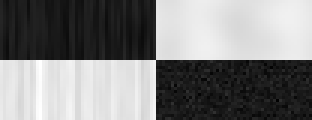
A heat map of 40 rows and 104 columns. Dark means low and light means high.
The table splits into 2 rows of 2 panels. Panel 1,1: very low, streaked downward, faint in contrast. Panel 1,2: very high, smooth, faint in contrast. Panel 2,1: very high, streaked downward, faint in contrast. Panel 2,2: very low, fine-grained, faint in contrast.
